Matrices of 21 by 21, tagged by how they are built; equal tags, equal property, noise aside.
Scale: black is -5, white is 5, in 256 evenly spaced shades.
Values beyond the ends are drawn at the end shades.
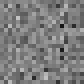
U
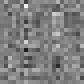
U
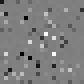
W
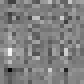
U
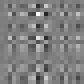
U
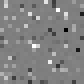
W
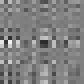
U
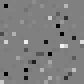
W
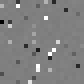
W
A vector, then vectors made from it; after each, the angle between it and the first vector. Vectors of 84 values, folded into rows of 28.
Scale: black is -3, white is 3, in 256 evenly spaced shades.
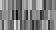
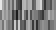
nearly parallel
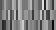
orthogonal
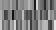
partly aligned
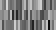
nearly parallel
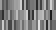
partly opposed
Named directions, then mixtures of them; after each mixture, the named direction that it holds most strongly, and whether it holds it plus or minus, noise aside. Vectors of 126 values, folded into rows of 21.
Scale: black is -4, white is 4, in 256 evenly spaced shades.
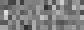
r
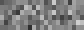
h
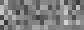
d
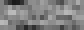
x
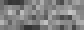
x, plus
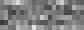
x, minus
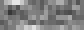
x, minus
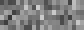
h, plus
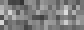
d, plus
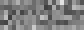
r, plus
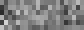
d, minus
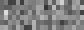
r, plus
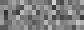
h, plus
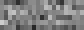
x, plus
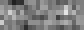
x, plus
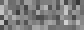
d, plus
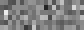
r, plus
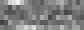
x, minus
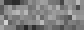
x, plus
